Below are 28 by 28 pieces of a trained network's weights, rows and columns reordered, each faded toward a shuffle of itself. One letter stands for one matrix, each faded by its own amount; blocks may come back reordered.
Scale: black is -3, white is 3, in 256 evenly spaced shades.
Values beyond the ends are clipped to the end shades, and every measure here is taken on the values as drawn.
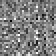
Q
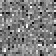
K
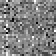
K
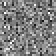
Q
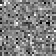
Q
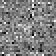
K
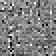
K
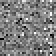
K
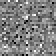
K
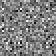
Q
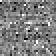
K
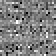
K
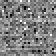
K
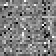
K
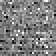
K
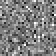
Q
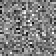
Q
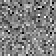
Q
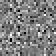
Q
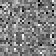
Q
